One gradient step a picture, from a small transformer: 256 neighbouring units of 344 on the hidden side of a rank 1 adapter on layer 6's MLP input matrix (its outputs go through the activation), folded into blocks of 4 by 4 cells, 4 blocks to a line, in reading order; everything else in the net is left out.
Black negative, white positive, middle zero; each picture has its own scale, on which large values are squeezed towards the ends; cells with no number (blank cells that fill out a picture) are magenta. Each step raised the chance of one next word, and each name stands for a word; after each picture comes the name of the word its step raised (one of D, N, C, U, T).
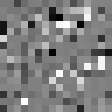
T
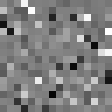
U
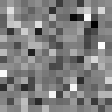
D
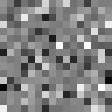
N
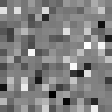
N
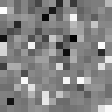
D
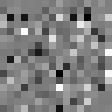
T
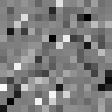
N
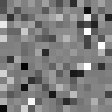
T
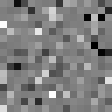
N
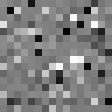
D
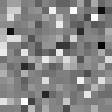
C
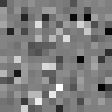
T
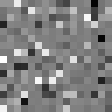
U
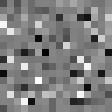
U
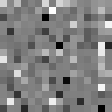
U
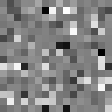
C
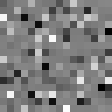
U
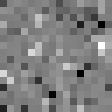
C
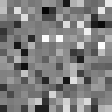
C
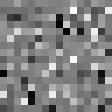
D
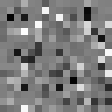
T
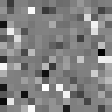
C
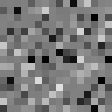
D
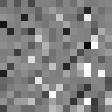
N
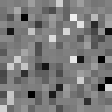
C
